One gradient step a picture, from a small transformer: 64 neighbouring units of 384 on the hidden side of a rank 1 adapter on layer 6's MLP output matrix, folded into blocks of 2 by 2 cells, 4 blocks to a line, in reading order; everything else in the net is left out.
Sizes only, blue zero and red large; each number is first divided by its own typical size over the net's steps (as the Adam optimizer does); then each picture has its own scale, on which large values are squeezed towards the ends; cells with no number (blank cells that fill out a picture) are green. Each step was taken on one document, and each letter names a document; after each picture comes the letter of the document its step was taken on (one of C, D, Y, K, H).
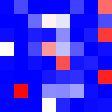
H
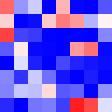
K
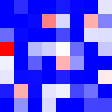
H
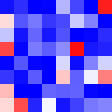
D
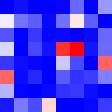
D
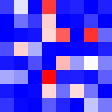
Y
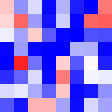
K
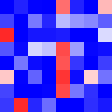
D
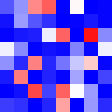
Y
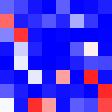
K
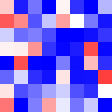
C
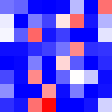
D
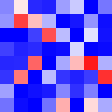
Y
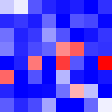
D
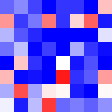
C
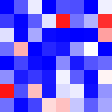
C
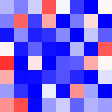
Y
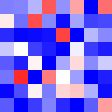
Y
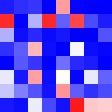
C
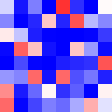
K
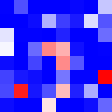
H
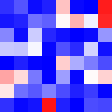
C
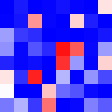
D
